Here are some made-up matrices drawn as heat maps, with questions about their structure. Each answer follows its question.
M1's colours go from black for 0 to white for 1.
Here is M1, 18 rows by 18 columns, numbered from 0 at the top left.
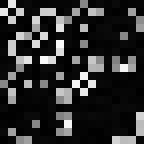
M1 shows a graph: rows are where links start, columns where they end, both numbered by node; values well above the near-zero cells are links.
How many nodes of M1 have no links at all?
1
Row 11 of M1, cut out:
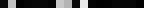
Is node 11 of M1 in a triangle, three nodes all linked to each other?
no
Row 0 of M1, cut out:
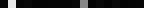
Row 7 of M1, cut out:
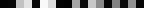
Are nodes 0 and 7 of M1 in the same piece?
yes
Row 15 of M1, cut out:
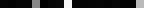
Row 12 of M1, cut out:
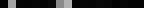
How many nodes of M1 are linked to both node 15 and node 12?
1
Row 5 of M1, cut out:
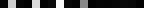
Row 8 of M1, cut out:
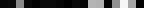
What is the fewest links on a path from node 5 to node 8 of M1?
3
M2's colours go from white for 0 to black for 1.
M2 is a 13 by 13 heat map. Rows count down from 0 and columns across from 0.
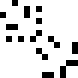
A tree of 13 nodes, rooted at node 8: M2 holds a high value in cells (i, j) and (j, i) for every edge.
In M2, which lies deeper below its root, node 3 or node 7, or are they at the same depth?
the same depth
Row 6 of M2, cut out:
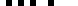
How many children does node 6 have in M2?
3
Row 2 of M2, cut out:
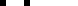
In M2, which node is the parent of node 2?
4
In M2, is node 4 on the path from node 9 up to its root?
no
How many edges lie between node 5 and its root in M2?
2
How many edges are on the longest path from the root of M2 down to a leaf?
5
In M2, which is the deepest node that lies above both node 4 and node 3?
6
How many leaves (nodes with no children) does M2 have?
5
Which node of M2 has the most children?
6
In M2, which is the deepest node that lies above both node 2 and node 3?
6
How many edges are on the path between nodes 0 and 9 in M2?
8
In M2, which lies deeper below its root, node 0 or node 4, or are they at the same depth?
node 0
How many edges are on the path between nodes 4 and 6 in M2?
2
